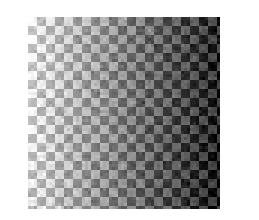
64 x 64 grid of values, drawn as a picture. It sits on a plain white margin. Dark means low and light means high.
A checkerboard runs through the table. There are no lone odd cells. The field climbs toward the left. Overall the values sit about 50% of the way up the scale.
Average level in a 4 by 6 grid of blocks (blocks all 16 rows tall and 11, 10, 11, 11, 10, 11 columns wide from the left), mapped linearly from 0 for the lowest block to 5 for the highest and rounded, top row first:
543210 / 543210 / 543210 / 543210
